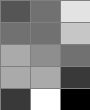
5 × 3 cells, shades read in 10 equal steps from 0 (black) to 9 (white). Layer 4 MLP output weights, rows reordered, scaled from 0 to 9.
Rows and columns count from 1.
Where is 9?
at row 5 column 2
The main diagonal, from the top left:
3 4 4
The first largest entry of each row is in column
3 3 1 1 2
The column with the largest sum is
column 2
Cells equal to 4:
4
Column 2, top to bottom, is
4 4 5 6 9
